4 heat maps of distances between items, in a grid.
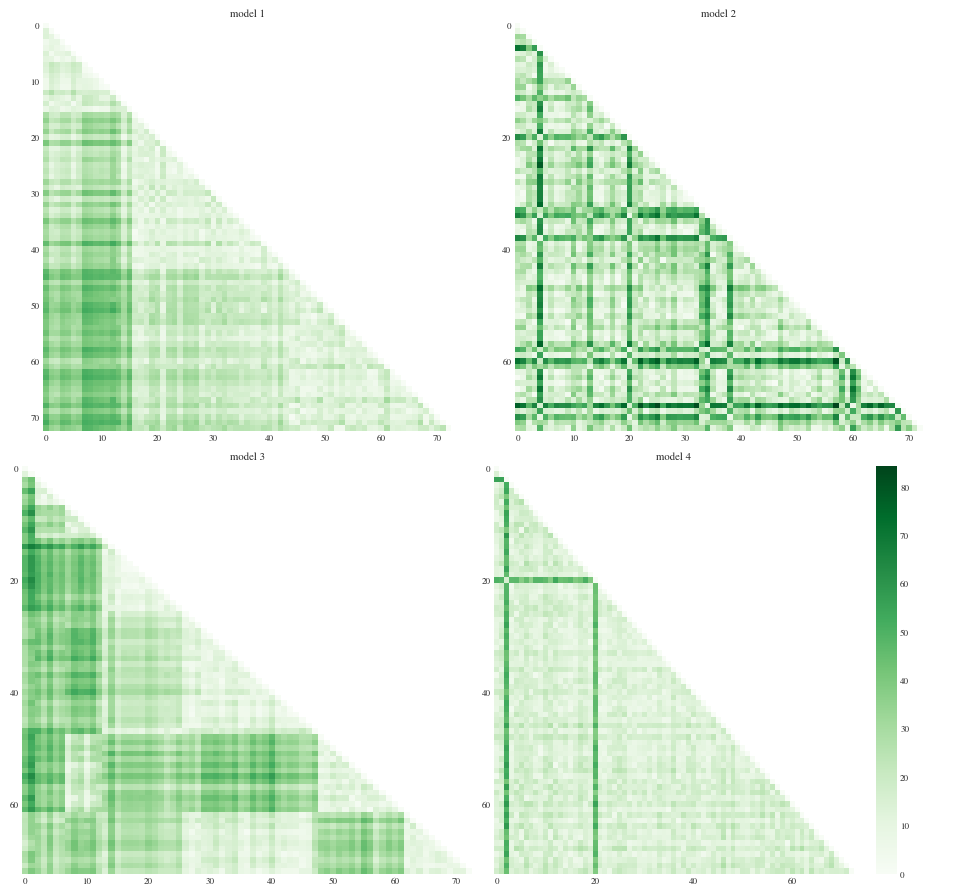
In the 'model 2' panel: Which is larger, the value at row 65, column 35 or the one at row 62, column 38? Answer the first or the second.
the second
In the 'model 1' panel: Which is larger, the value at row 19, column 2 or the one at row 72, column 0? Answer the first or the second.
the second
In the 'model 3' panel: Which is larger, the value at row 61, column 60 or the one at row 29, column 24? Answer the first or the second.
the second
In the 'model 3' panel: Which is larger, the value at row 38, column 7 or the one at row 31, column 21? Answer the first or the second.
the first
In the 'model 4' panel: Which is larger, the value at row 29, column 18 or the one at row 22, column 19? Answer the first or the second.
the first
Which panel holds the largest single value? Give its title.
model 2
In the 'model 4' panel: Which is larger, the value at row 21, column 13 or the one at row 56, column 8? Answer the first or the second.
the second
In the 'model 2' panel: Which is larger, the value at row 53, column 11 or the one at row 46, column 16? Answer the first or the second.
the first
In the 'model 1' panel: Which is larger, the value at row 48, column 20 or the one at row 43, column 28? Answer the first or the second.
the first
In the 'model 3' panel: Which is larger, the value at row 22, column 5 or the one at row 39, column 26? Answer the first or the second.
the first
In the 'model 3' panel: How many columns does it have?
73
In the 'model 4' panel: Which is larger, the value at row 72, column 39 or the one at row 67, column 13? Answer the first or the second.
the first
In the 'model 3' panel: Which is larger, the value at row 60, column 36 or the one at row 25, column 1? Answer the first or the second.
the second
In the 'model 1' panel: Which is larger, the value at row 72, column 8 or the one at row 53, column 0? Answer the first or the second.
the first
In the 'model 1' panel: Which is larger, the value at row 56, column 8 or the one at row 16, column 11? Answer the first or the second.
the first
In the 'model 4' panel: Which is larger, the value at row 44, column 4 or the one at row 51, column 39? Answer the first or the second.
the first
